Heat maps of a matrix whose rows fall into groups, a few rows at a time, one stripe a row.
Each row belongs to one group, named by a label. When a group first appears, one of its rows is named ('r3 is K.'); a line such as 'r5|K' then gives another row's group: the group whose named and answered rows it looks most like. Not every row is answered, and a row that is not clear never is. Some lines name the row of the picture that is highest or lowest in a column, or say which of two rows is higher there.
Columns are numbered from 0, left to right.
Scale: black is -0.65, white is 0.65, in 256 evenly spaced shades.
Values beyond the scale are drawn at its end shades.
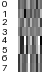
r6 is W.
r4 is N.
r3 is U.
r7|W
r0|W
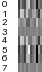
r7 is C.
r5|W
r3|C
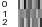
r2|N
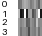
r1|N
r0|U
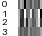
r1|N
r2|N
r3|U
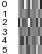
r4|N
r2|W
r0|N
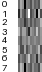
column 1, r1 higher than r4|Yes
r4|U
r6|W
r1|W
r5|N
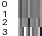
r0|U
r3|N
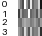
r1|W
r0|N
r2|U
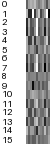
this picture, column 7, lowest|1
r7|W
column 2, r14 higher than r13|Yes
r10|U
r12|N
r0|U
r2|W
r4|N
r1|N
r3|W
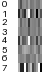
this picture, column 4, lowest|7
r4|W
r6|C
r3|C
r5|U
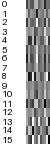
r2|W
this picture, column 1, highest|14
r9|C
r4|N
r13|N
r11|W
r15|N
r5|W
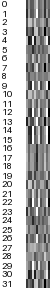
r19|N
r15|N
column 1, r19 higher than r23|No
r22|N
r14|N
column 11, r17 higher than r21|Yes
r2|U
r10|U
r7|W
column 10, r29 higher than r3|Yes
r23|W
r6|N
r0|W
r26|W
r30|N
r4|N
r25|C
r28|C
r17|C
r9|N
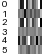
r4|W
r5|C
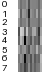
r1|C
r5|C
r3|U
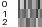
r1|W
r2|C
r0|U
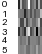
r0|W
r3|W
